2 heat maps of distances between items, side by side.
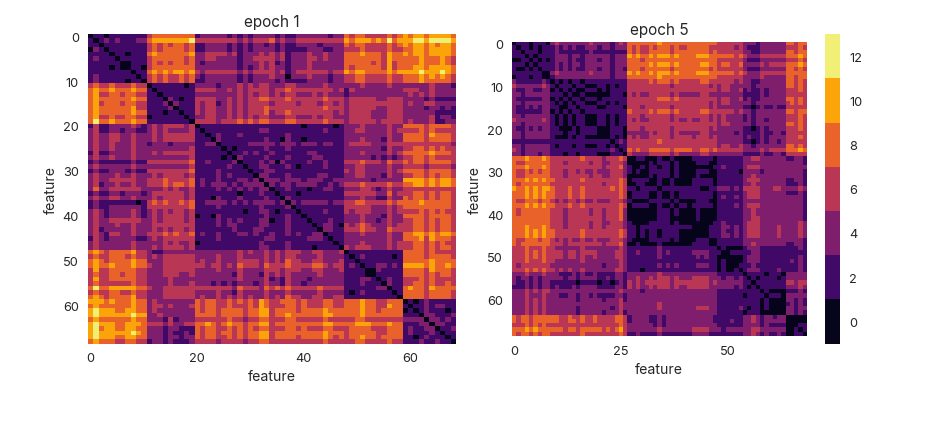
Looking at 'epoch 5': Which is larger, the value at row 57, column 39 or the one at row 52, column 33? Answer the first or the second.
the first
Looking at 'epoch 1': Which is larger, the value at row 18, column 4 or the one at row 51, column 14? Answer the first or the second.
the first
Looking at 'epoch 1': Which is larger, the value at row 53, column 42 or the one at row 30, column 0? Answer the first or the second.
the first
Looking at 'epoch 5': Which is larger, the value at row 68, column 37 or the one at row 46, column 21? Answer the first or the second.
the second
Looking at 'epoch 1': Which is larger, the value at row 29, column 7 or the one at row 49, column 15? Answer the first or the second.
the second
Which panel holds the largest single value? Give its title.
epoch 1
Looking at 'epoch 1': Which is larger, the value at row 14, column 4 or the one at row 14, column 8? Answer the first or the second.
the second
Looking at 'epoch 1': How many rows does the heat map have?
69
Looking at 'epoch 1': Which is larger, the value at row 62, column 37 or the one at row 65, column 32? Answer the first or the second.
the first
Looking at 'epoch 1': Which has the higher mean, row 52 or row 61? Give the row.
61
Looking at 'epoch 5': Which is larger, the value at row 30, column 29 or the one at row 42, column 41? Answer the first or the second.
the first
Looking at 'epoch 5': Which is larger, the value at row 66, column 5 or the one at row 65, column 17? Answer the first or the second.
the first
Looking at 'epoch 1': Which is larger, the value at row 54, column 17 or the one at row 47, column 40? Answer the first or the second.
the first
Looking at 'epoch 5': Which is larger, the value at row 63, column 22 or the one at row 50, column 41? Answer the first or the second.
the first
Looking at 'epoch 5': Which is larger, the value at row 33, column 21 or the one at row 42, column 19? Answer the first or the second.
the second
